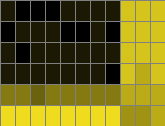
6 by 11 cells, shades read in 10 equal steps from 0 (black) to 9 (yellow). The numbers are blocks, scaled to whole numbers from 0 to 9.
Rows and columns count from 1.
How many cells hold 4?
1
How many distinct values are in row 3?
3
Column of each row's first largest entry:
9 9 9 9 9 1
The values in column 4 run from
0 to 9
